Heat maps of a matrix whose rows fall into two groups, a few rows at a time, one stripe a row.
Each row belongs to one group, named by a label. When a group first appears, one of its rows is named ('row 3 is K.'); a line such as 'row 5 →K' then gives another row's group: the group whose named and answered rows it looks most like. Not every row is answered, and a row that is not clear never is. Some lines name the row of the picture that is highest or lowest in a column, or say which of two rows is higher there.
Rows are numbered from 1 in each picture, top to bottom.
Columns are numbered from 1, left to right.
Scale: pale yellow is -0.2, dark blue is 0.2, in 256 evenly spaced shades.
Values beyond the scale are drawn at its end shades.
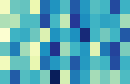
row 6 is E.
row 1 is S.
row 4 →S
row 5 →S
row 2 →S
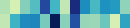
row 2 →E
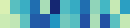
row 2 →S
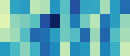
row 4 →S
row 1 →E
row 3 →S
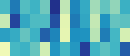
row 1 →E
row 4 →E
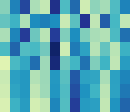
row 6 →E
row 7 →E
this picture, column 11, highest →2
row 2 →S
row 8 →E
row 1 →E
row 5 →E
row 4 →E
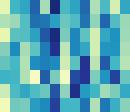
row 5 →S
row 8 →S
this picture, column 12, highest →6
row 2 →S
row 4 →S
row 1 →E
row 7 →E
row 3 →S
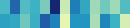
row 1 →E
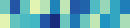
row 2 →S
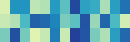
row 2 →S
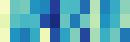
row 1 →S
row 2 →S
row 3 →E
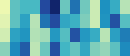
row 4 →E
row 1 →S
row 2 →S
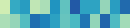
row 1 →E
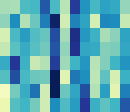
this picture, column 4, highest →7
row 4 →E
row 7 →E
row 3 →E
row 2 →S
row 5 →E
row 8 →E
